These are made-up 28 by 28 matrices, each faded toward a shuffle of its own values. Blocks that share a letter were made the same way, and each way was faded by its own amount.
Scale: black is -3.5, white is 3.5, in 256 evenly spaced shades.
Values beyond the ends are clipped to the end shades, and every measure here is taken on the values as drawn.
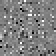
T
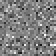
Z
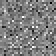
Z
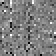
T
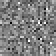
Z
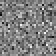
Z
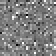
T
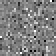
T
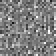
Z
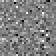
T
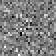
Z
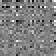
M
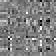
M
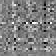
M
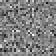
Z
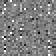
T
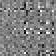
M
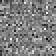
Z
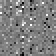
T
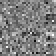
Z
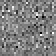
Z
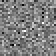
Z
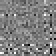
M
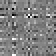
M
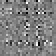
M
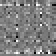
M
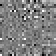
M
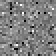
T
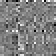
M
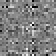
M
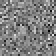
Z
